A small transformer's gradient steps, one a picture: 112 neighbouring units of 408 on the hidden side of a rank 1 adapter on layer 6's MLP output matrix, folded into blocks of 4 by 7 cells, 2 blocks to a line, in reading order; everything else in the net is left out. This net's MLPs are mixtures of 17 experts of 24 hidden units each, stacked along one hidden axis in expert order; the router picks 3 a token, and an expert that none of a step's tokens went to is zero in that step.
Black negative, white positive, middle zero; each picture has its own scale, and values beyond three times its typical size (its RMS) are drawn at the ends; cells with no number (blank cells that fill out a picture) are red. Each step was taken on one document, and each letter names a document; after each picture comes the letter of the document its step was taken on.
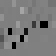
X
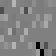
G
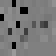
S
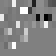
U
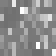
G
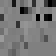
U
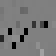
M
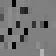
G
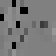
S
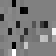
U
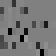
G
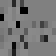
X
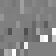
U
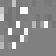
G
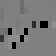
X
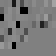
S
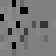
S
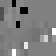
S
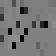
X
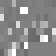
U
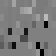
G
